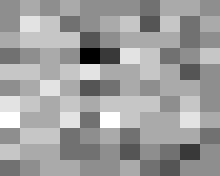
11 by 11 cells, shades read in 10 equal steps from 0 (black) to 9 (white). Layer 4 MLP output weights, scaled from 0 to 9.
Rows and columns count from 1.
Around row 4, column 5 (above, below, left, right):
3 8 5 2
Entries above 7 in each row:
0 1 0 1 1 1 1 4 0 0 0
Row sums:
58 62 62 53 68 60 72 75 60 51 54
